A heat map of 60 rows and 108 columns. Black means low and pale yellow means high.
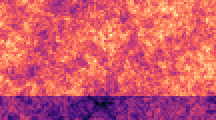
Stripes: none. Ninth with the lowest average: bottom middle. Seam: horizontal, 80% of the way down, the top part higher.
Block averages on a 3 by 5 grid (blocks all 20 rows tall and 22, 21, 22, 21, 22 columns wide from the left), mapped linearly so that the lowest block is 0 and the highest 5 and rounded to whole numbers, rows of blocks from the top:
43455 / 44445 / 21022
